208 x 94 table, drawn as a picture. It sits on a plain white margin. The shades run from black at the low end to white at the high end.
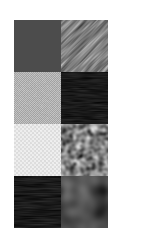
The table splits into 4 rows of 2 panels. Panel 1,1: low, flat. Panel 1,2: middling, slanting up to the right. Panel 2,1: high, checkered. Panel 2,2: very low, streaked across, faint in contrast. Panel 3,1: very high, checkered, faint in contrast. Panel 3,2: middling, blotchy, strong in contrast. Panel 4,1: very low, streaked across, faint in contrast. Panel 4,2: low, smooth.
